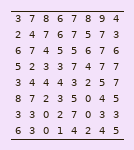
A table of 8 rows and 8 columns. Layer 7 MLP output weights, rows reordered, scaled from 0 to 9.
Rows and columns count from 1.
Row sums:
52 41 46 38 32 34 21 25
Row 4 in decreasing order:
7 7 7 5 4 3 3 2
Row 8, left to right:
6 3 0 1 4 2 4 5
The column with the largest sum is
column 7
